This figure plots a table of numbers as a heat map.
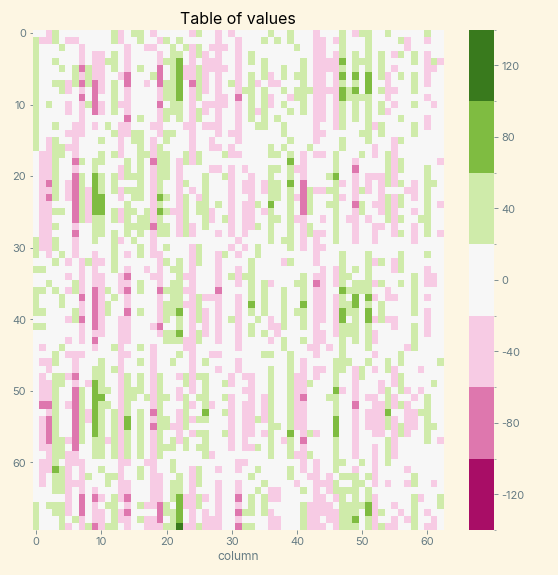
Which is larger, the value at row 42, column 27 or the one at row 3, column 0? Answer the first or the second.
the second
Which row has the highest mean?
39
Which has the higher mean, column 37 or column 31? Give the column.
37
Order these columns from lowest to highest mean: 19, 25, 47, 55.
55, 19, 25, 47
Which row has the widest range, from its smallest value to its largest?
69
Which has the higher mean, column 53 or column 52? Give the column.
53
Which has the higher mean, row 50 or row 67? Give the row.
50
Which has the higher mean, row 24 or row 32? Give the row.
24
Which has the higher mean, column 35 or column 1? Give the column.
35
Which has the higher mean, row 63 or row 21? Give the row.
21
